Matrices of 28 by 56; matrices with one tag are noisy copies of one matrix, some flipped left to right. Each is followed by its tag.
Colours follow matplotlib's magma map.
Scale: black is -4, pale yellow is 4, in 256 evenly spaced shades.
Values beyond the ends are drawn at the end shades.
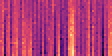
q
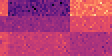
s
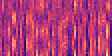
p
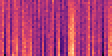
q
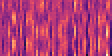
p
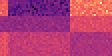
s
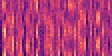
p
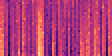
q
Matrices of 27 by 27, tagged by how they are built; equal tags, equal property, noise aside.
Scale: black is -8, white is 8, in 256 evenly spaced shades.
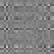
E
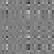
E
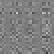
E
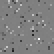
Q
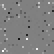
Q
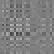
E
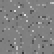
Q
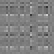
E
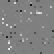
Q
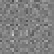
E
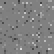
Q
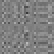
E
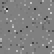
Q
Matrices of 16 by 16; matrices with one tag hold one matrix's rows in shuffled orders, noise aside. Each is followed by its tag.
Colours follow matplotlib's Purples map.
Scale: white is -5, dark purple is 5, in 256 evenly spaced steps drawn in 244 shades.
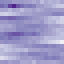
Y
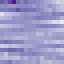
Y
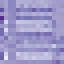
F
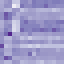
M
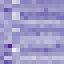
M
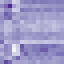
M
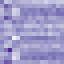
M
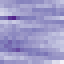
Y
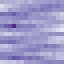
Y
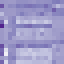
F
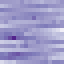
Y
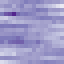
Y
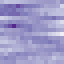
Y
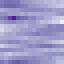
Y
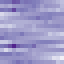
Y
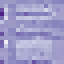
F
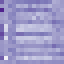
F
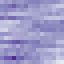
Y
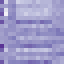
F
